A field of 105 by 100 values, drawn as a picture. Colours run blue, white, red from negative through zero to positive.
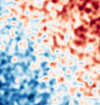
Average level on the scale: 50%. Histogram: bell-shaped. Grain: blotchy. Slope: up to the top right.
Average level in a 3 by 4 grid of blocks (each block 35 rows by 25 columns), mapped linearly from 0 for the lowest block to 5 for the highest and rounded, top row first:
2345 | 1234 | 0123
